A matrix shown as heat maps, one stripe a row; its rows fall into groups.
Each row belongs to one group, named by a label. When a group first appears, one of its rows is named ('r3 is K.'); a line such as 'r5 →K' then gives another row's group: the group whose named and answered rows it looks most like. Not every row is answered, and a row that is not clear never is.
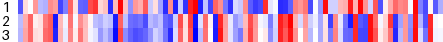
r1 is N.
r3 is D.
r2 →D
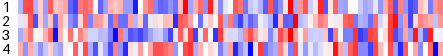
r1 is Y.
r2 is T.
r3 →D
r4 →T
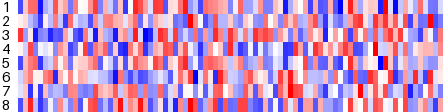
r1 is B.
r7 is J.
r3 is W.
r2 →J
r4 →T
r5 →B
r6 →D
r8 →N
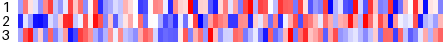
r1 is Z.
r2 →N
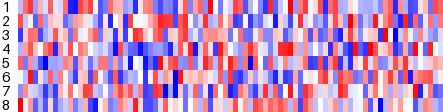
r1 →Y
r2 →T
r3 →B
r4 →D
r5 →W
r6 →T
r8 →W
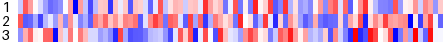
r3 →D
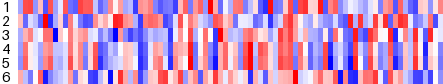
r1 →Y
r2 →J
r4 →Z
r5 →Z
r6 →W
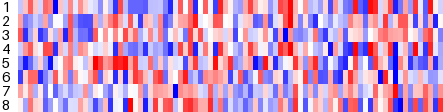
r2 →J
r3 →J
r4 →D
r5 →J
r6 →B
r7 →T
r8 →T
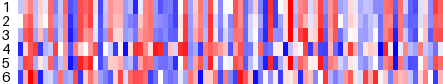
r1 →Y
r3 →Y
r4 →B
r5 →Y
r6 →N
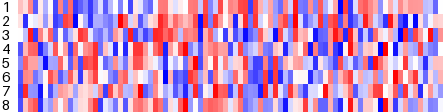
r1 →W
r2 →W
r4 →B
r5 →N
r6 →N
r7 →N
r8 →B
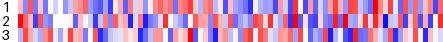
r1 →T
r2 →W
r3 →Z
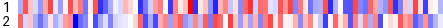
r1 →Z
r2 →W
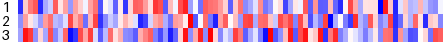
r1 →B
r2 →Z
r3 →Y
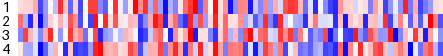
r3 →Z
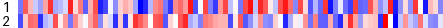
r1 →Z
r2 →B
